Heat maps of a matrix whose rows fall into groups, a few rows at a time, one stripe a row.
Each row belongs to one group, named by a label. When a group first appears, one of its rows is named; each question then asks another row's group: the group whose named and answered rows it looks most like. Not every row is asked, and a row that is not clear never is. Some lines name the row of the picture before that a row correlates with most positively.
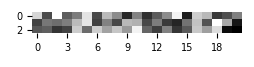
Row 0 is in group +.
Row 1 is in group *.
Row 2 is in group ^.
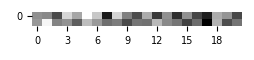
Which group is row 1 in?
*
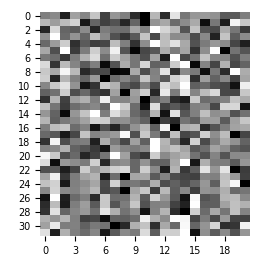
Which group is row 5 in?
+
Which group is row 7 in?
+
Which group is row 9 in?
+
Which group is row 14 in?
^
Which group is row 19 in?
+
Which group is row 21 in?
+
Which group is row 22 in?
^
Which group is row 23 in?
*
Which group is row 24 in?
*
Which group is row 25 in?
*
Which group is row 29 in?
+
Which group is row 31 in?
+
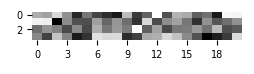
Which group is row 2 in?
^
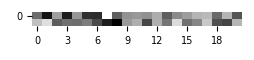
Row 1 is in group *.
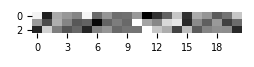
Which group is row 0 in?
+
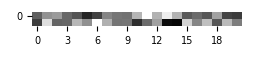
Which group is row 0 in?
+
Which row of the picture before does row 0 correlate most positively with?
1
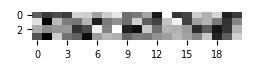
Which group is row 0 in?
^
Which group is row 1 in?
+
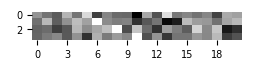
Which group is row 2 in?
^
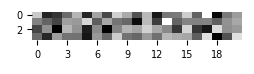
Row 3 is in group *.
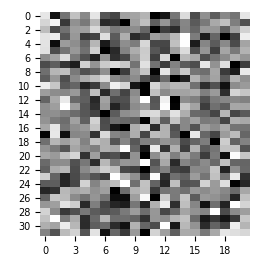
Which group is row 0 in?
+
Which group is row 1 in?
*
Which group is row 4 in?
+
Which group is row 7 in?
^
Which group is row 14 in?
+
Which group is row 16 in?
*
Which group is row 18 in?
*
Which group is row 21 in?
^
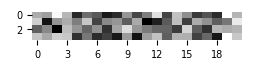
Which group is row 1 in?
+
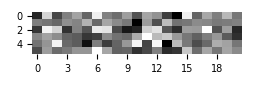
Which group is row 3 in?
+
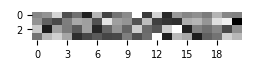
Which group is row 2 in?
+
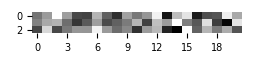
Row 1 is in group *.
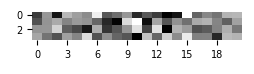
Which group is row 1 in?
*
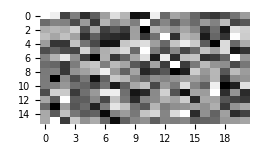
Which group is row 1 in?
^
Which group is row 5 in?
^
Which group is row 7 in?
^
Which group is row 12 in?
+
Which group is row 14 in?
+
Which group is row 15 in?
*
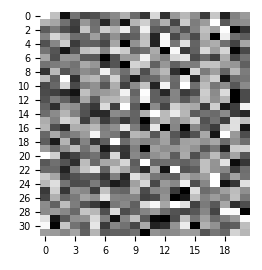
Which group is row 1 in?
*
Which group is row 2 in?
^
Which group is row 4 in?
*
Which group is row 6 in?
+
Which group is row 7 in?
*
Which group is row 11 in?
^
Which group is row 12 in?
^
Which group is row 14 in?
+
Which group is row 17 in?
*
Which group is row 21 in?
^
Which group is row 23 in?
*
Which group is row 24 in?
*
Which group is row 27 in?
+
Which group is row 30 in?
+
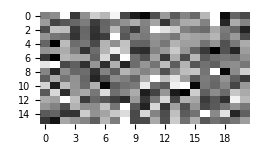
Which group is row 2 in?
+
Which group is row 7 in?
*
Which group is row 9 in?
+
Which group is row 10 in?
+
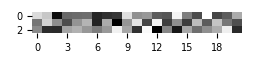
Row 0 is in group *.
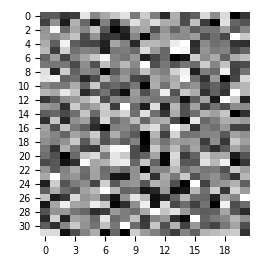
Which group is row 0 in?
^
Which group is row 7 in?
^
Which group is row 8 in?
+
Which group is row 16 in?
+
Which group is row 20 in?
^
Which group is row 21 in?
^
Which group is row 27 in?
*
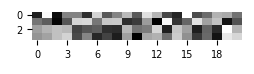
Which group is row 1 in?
^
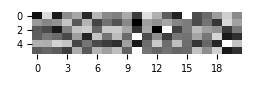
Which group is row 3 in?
^
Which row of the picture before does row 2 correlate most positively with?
1
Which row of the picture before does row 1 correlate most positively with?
3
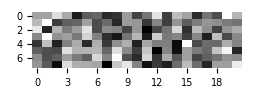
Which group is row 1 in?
*
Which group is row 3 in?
*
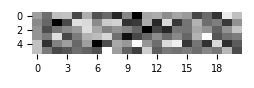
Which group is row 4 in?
+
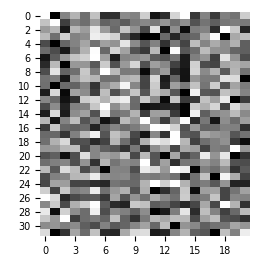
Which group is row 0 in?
+
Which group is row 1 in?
*
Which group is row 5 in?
^
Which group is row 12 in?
^
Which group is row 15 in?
+
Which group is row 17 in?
^
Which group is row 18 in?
+
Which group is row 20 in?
^
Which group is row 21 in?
^
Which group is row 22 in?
+
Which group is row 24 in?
+
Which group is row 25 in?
+
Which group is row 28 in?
+
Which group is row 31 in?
+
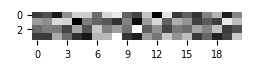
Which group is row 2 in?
^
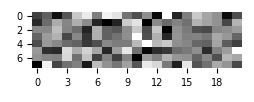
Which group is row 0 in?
^
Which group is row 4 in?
+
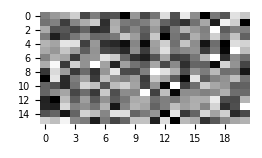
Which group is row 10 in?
^
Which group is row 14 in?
^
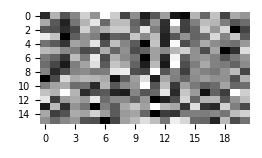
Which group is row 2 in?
^
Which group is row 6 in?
^
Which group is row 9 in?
*
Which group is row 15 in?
+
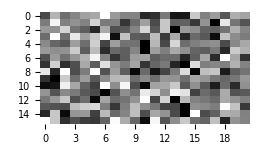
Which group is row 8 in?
+
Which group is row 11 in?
+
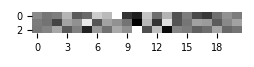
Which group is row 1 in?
^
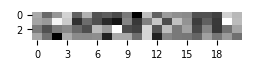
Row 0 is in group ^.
